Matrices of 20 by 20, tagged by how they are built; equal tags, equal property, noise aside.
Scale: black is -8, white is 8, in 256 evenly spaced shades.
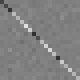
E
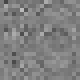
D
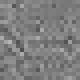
D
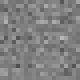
D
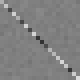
E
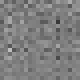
D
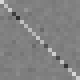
E
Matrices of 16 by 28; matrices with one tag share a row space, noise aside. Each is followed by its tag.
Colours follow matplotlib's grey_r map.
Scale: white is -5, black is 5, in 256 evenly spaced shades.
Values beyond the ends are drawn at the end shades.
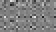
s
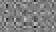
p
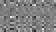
s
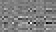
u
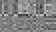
u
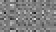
s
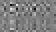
s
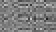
u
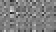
s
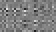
p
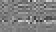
u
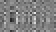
s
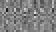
p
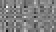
p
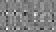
p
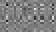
p
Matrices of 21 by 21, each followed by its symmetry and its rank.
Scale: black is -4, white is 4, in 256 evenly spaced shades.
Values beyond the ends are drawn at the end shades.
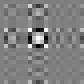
symmetric, rank one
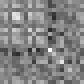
symmetric, rank three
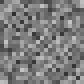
symmetric, full rank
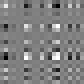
symmetric, rank one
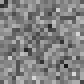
symmetric, full rank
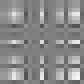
symmetric, rank one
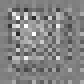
symmetric, rank three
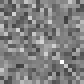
symmetric, full rank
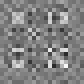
symmetric, rank three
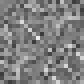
symmetric, full rank
